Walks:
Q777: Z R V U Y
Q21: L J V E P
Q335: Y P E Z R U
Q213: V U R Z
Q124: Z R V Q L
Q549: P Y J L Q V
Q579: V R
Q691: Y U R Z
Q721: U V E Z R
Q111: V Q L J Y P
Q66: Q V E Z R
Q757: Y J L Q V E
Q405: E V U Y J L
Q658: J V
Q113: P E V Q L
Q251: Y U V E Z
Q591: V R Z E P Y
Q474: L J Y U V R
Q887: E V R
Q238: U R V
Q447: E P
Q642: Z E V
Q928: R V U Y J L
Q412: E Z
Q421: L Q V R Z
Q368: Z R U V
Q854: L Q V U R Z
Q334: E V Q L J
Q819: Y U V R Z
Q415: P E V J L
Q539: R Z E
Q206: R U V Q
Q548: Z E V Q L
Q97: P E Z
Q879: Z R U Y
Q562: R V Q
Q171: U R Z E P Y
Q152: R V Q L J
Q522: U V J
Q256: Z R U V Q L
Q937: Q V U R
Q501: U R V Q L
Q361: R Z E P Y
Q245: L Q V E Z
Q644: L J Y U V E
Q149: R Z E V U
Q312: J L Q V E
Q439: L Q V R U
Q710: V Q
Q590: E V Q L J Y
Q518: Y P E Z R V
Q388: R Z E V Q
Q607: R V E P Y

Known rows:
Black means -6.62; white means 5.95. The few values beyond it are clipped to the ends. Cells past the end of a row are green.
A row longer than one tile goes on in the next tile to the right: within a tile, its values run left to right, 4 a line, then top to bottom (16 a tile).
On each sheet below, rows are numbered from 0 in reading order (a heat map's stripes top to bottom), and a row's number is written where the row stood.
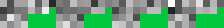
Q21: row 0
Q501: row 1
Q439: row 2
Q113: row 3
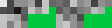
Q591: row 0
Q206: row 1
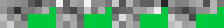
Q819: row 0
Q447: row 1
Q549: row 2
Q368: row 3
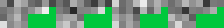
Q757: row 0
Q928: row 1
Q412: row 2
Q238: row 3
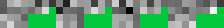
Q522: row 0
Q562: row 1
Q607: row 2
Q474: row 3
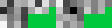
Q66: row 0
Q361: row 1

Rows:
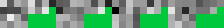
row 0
Q415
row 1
Q658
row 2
Q710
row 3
Q691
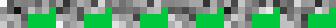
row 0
Q518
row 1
Q124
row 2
Q256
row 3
Q213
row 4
Q111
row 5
Q937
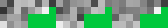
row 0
Q312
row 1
Q854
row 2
Q644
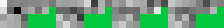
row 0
Q335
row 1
Q721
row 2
Q405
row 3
Q251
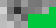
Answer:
Q879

